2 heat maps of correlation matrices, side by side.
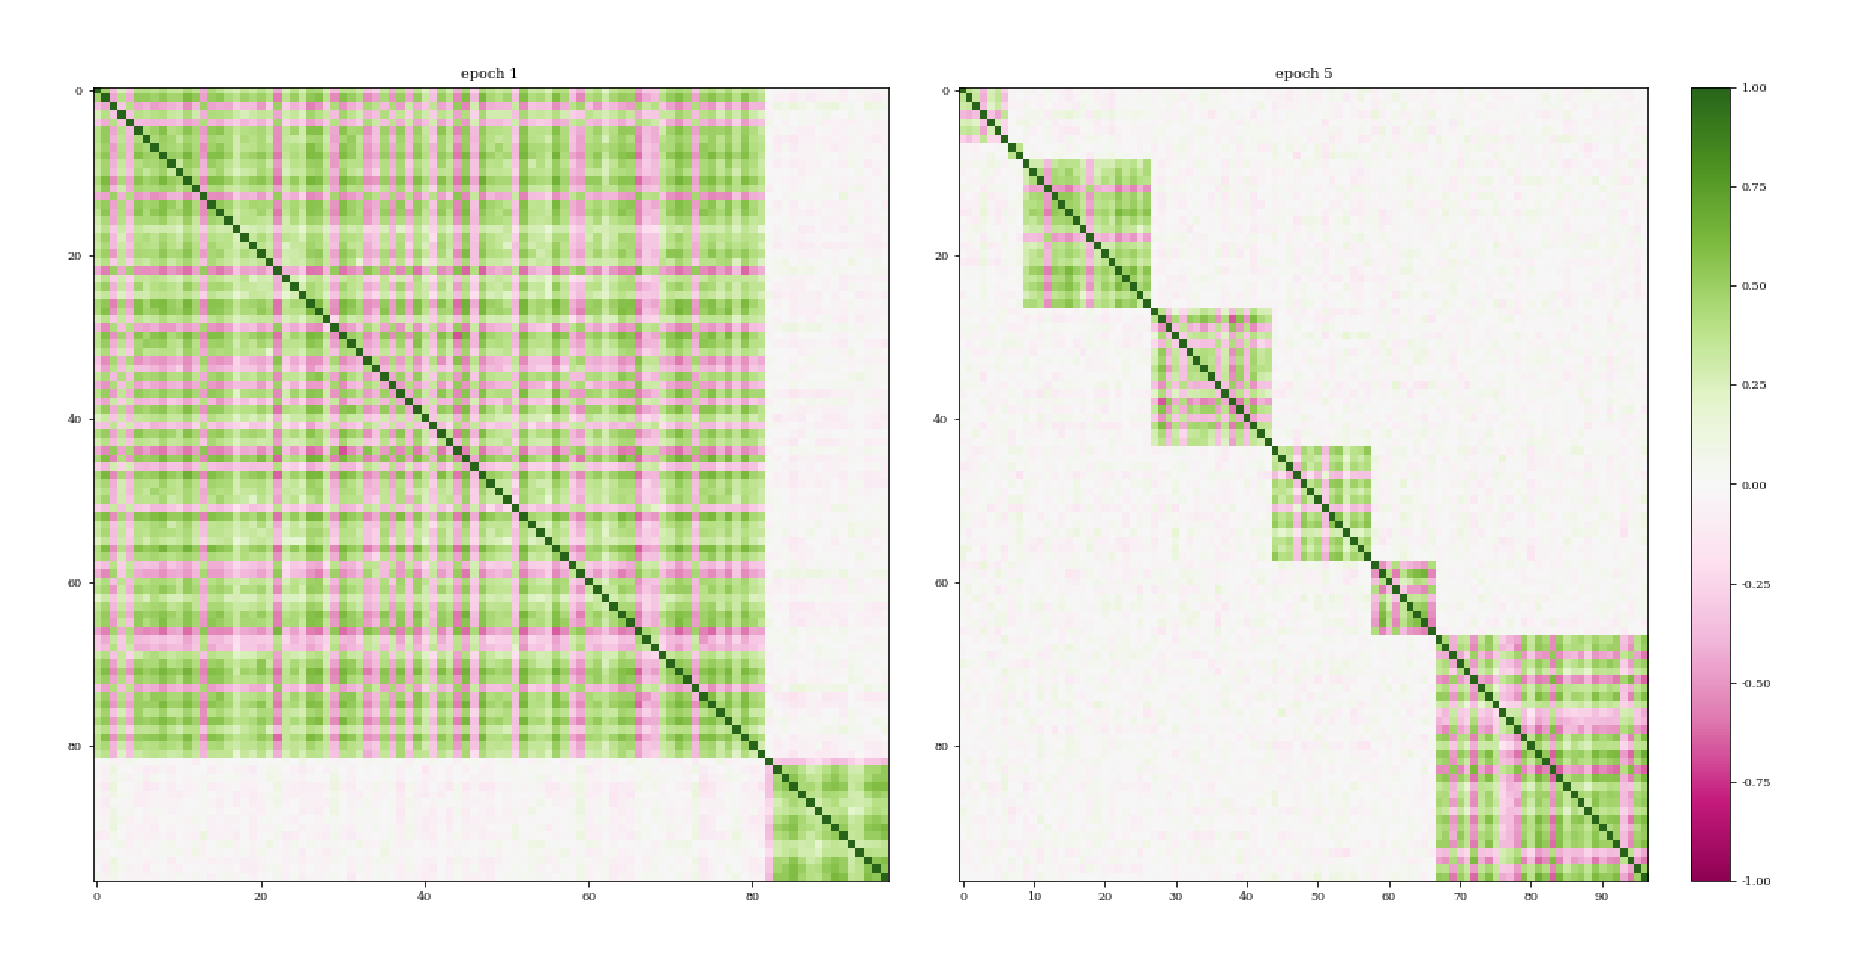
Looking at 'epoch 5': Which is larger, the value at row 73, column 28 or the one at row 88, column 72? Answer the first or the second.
the first
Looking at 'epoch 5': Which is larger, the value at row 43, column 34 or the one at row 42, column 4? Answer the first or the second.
the first
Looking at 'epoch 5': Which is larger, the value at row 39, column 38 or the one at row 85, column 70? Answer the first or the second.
the second
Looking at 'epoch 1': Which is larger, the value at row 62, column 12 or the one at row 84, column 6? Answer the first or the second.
the first
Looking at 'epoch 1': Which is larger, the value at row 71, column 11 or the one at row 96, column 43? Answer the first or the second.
the first
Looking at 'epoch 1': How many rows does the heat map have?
97
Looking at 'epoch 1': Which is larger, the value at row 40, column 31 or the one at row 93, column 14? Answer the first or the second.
the first
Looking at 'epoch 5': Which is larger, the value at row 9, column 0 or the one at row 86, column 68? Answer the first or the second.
the second
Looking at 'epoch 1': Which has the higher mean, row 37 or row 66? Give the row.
37
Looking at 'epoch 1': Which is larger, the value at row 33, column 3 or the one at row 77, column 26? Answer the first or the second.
the second
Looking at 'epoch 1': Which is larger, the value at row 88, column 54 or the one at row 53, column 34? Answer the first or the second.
the first
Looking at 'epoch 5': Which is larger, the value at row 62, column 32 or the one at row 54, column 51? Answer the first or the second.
the first
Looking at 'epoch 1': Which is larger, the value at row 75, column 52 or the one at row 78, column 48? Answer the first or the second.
the first
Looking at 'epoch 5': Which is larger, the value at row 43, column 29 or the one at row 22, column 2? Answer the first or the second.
the second
